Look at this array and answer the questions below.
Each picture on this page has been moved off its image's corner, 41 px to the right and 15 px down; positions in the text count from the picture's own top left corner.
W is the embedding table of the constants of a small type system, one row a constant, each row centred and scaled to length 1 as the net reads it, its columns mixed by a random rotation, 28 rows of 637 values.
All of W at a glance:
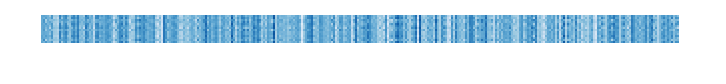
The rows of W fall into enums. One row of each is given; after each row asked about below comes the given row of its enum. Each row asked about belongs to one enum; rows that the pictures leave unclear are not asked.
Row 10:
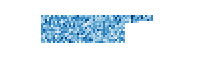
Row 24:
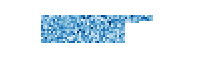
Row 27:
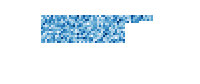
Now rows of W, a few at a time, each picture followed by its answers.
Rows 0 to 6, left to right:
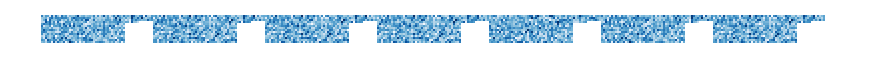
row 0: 10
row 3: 27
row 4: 24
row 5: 10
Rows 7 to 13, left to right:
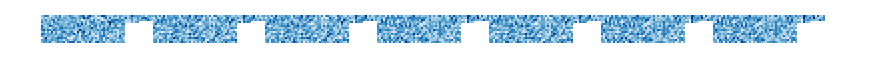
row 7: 24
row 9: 27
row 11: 27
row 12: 10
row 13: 10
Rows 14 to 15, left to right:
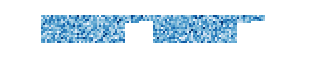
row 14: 27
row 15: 24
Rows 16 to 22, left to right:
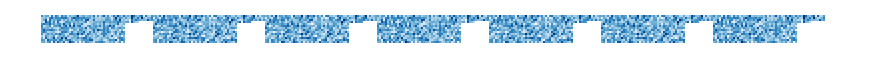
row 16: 10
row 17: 27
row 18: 27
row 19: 10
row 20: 27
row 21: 27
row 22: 10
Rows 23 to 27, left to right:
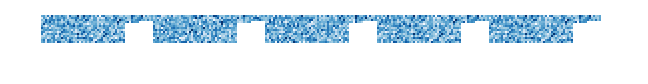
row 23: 27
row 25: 10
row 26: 27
